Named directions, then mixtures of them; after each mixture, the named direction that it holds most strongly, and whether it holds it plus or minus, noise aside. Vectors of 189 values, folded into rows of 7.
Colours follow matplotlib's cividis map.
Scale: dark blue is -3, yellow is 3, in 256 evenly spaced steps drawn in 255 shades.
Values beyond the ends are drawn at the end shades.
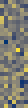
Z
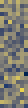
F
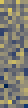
F, plus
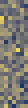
Z, plus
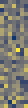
Z, plus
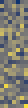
F, minus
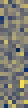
Z, minus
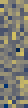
Z, minus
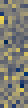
Z, plus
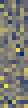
Z, plus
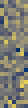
Z, minus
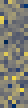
Z, plus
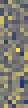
Z, plus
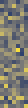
Z, plus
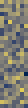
F, plus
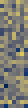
F, plus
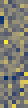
Z, minus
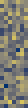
F, plus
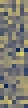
F, plus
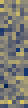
F, plus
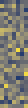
F, minus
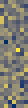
Z, plus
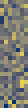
Z, minus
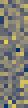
Z, minus
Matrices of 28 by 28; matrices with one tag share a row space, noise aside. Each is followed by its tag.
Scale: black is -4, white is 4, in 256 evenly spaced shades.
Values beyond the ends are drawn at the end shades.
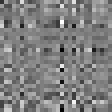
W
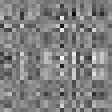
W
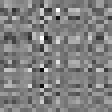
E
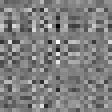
E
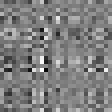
E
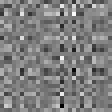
W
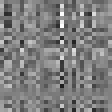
W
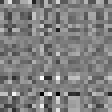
E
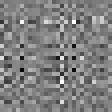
W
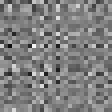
E
